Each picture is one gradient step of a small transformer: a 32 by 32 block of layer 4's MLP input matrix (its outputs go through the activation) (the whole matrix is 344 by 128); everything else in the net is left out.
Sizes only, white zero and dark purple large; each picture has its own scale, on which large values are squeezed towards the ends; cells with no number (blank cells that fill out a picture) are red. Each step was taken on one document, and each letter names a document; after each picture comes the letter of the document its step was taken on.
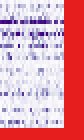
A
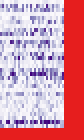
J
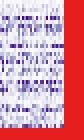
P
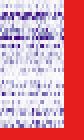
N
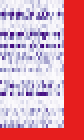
N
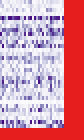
P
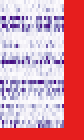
P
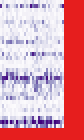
J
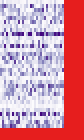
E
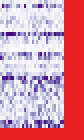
J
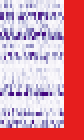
N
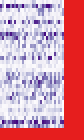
J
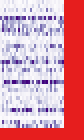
P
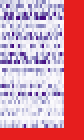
N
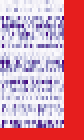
P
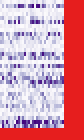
J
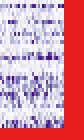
J
